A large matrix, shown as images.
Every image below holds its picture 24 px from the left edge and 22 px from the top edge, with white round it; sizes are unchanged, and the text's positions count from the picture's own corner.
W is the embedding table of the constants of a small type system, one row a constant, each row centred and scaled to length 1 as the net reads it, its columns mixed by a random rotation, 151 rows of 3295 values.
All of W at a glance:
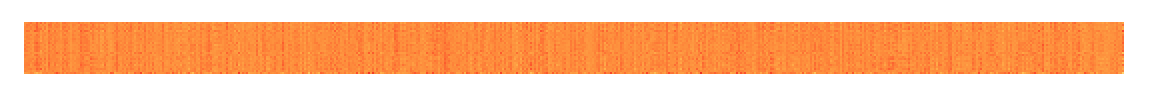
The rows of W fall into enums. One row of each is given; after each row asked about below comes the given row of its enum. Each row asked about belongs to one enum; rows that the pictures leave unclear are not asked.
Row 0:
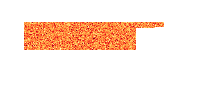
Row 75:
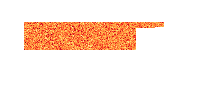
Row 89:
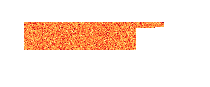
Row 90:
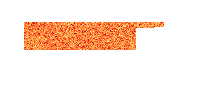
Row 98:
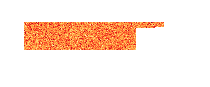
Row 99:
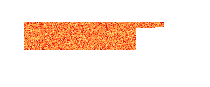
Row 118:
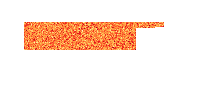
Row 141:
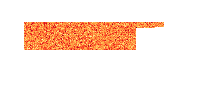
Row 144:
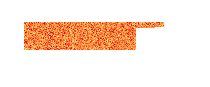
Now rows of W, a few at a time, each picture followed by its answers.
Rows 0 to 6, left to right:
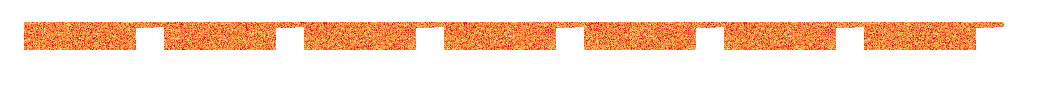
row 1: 99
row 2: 141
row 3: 141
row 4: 98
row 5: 141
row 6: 0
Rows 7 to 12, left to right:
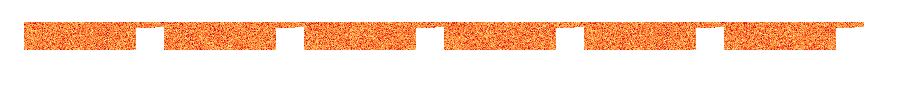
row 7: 89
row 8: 75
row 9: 98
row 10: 90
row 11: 89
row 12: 141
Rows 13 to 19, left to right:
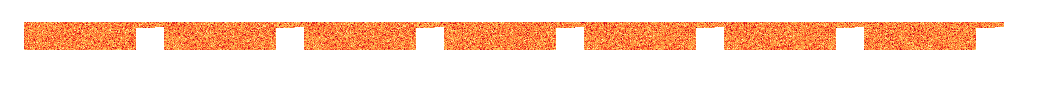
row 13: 118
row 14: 90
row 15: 90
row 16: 89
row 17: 141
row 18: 141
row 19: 75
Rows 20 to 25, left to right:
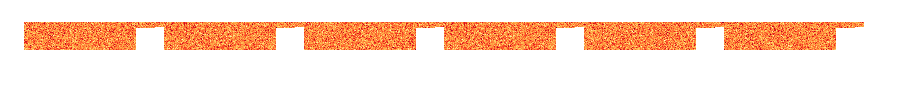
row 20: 144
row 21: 141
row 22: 118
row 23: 141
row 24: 89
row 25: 75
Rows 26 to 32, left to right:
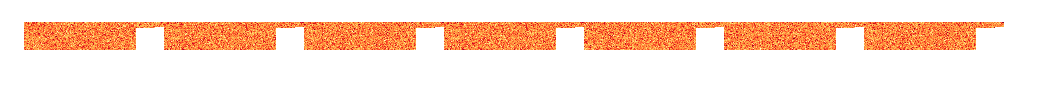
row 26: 90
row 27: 99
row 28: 89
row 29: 99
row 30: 144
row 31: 0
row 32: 89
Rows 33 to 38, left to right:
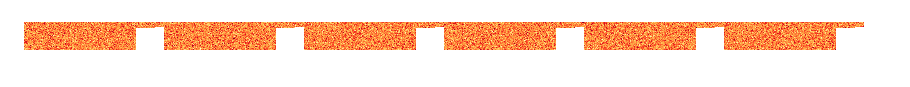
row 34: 0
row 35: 118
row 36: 89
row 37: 141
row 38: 118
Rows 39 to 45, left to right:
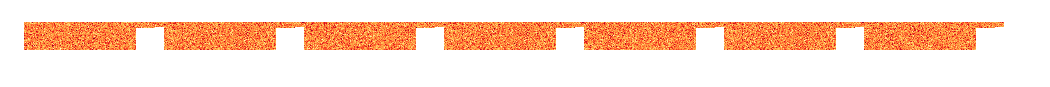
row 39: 0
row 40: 89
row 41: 141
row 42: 89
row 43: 144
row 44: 89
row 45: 75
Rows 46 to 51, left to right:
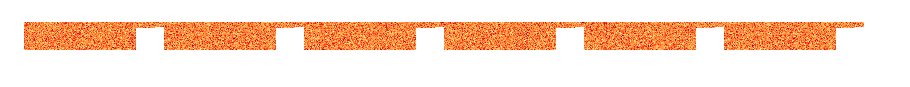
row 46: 118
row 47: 0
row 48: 99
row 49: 89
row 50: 141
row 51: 0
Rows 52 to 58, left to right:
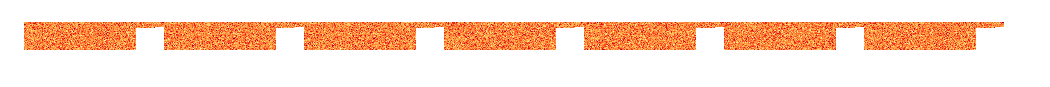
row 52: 89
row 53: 0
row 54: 0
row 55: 90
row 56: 99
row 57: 118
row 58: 89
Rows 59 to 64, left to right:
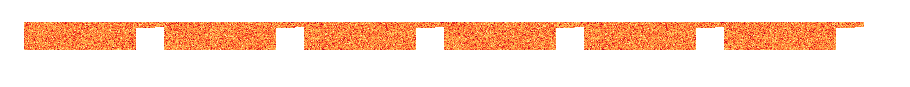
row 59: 118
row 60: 98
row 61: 99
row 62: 90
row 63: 99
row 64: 144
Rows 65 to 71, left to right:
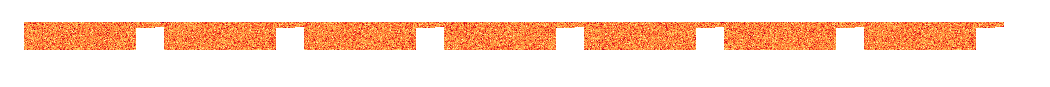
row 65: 89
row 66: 118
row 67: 118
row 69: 99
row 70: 144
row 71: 118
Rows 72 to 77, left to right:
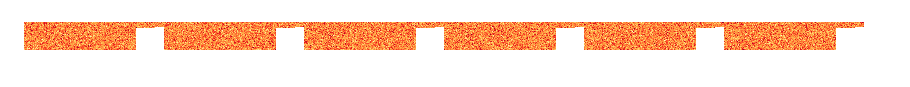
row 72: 141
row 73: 118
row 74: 144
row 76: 89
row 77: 99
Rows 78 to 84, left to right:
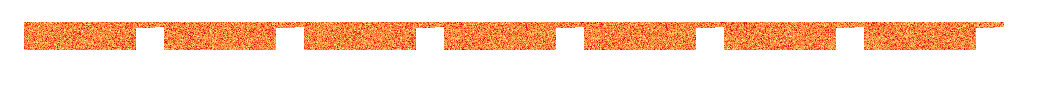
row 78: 118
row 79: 144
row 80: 118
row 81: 99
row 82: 99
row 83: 141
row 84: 90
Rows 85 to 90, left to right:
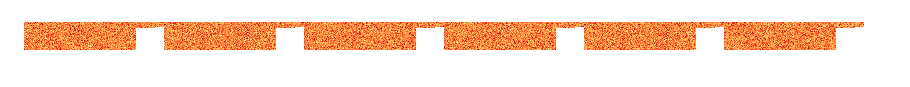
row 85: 75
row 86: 89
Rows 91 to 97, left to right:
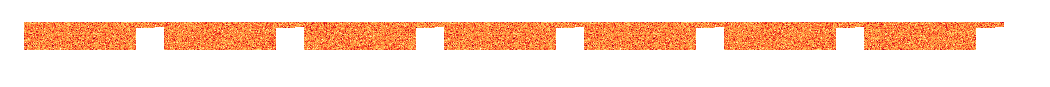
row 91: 0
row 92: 118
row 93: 141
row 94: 0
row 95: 0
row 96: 118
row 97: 99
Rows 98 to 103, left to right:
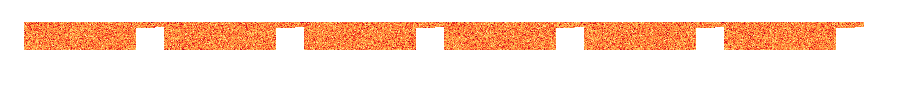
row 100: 118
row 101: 90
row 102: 89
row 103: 144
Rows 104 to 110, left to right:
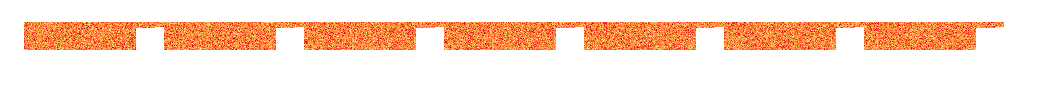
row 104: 118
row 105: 0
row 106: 144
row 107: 144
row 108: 141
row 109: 90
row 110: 98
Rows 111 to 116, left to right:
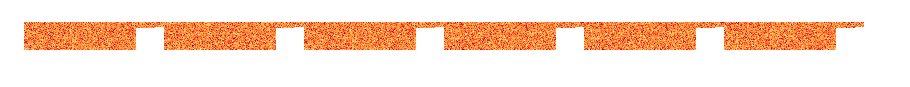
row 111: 144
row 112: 0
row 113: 144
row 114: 99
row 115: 99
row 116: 98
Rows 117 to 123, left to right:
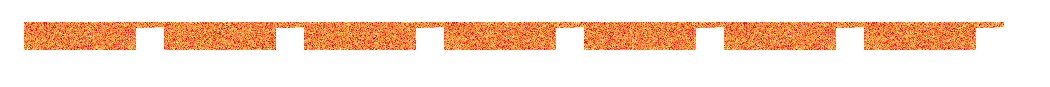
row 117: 141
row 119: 0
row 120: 90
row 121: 144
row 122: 141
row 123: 90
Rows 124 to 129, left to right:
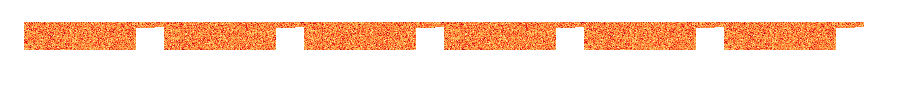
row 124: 144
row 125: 99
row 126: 89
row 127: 99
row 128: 144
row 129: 144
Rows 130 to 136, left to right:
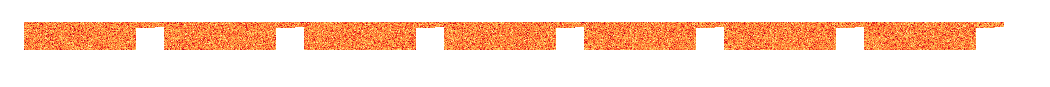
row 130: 75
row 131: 99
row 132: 118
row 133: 89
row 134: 144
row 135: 144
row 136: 90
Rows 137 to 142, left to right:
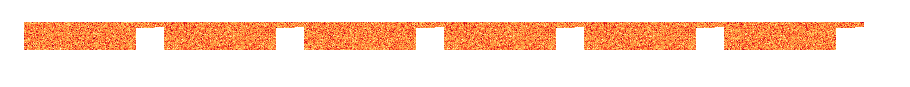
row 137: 0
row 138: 141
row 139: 144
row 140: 141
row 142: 99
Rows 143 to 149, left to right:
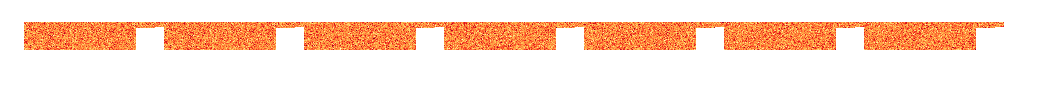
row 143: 144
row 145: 0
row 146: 141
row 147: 89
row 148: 118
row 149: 118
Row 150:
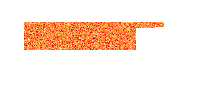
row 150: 0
